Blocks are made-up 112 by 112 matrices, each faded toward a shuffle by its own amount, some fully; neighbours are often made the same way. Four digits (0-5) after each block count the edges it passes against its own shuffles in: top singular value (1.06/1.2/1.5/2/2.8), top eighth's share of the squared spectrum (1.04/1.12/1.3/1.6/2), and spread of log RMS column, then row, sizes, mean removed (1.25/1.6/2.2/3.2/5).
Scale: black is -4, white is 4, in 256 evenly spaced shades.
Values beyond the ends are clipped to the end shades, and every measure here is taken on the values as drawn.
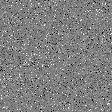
1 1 0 0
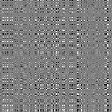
5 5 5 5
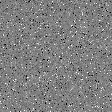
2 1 0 0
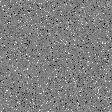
0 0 0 0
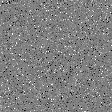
2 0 0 0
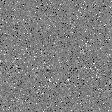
2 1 0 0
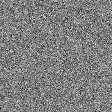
0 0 0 0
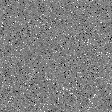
2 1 0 0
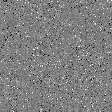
2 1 0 0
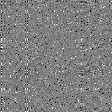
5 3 2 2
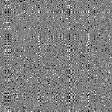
5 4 3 2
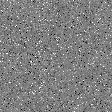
2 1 0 0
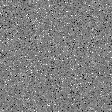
2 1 0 0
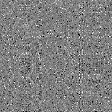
4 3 2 1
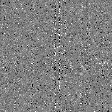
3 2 3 1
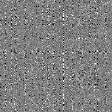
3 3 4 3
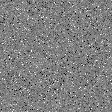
0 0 0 0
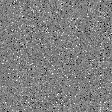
1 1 1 1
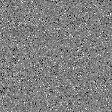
3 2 1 1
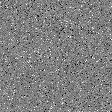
0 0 0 0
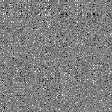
4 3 2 2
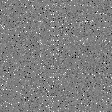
3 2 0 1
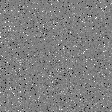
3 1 0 0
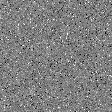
3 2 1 0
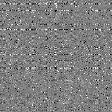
5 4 2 3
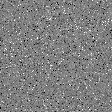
2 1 0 0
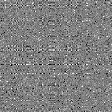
5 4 2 3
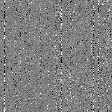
3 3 3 0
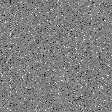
1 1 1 0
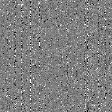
2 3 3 0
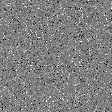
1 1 1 0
